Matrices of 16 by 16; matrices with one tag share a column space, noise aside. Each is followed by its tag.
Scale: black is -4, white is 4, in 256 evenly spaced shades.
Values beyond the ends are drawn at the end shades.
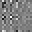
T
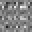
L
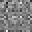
T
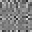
T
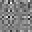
T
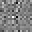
T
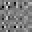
L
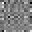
T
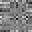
T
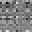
T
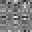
T
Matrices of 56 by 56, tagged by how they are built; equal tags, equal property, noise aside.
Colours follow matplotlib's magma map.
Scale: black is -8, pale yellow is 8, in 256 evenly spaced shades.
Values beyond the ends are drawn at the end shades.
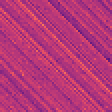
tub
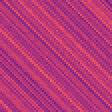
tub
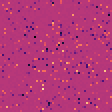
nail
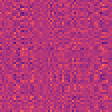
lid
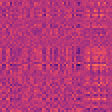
lid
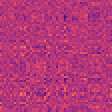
lid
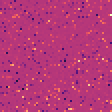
nail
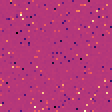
nail
